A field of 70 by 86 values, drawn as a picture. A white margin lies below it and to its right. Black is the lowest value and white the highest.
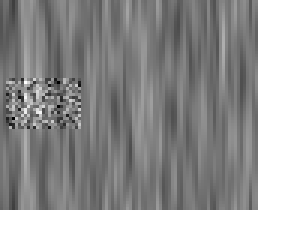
The distribution is heavy-tailed on both sides. The middle left is the roughest part. No overall slope runs across the table. Streaks run downward. An odd patch, rougher than its surroundings, sits in the middle left.
